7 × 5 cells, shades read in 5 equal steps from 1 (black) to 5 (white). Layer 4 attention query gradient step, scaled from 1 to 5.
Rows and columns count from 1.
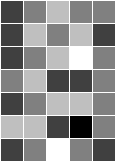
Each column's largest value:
4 4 5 5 3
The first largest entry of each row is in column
3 2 4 2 3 1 3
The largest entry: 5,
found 2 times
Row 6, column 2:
4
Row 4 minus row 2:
1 0 -1 -2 1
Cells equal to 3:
13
